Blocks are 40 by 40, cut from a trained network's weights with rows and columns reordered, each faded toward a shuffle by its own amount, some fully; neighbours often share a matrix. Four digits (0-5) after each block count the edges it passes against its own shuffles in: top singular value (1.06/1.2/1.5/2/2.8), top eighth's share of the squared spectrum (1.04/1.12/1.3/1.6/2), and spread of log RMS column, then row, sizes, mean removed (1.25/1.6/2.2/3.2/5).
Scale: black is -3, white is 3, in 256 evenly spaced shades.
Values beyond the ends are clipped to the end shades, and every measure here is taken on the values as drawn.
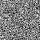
2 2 0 0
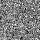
0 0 0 0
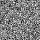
2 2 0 0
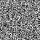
2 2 0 0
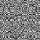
4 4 1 3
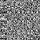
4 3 0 2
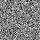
0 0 0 0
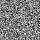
0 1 0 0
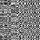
4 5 2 3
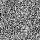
2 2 0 0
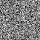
3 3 1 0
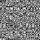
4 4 0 2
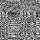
4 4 0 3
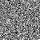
2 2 0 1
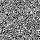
2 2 0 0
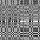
5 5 2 4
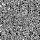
1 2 0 1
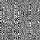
4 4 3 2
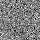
0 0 0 0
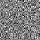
3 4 2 1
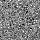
0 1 0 0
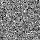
0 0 0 0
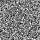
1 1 0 0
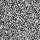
0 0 0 0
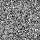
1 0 0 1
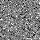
0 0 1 0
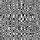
4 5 3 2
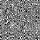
3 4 2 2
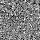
2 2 0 0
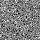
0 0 0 0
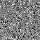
2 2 0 0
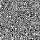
3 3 0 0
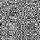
3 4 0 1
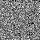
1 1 1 0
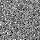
0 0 0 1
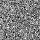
1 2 0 0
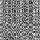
4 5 1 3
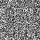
1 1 0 0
